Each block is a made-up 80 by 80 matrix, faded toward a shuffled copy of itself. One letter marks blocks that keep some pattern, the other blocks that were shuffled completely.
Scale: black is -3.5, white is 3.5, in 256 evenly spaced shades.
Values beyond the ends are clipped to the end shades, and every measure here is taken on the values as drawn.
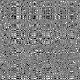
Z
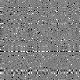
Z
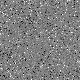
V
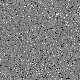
V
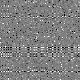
Z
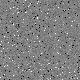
V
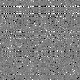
Z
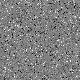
V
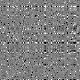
Z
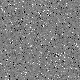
V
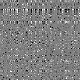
Z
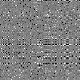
Z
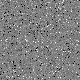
V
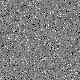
V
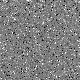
V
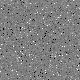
V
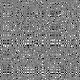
Z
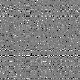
Z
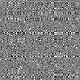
Z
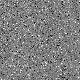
V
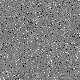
V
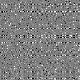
Z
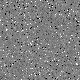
V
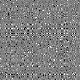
Z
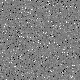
V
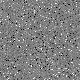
V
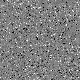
V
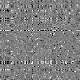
Z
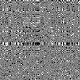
Z
